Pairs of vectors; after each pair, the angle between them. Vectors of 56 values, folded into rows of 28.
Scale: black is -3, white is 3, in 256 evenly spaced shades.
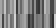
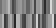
partly opposed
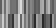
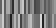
partly aligned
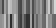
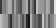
partly aligned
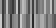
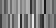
partly opposed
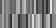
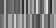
partly opposed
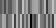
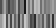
partly aligned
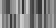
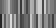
nearly opposite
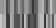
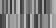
orthogonal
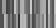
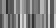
nearly parallel
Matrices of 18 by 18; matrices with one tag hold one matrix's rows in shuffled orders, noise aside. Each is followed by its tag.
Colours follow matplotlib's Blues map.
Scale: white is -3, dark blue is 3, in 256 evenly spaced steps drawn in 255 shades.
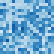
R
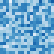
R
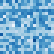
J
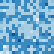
J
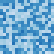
R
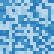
R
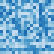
J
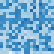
J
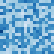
R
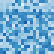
J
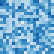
R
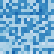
J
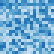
J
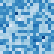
R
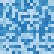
J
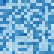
R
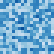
R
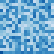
J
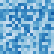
J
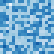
R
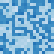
R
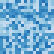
J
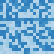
J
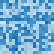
J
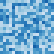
R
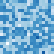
R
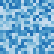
J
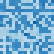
J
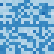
J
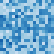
J
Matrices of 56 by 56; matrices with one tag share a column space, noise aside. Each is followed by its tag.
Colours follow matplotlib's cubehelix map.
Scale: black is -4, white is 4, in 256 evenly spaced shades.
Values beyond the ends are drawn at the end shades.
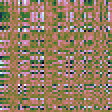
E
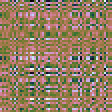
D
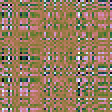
D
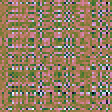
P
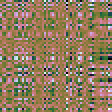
D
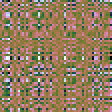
D
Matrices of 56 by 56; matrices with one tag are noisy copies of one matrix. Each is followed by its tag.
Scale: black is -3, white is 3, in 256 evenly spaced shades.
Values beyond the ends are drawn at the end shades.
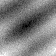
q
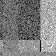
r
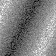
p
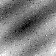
q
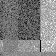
r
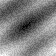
q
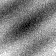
q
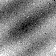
q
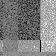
r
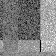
r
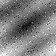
q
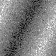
p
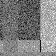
r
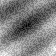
q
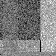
r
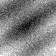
q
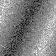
p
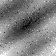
q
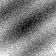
q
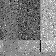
r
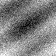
q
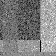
r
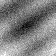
q
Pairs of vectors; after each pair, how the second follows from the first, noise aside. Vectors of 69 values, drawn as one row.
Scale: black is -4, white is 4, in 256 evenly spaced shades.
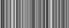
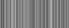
shrunk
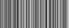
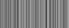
shrunk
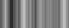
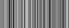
shuffled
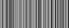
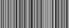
shuffled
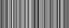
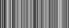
shuffled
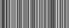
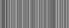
shrunk
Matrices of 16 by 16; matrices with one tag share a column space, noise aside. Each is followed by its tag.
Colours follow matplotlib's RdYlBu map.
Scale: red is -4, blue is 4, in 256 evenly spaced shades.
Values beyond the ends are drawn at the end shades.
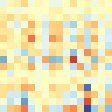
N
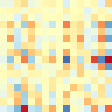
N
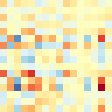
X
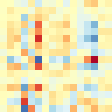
N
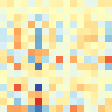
N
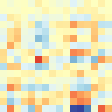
N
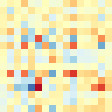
X
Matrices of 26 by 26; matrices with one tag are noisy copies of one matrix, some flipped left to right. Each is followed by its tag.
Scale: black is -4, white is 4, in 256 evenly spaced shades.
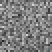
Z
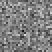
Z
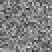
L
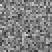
Z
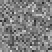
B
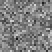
B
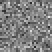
L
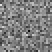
Z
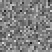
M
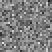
M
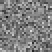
L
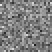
Z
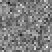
B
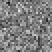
B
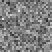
B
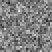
B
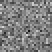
Z
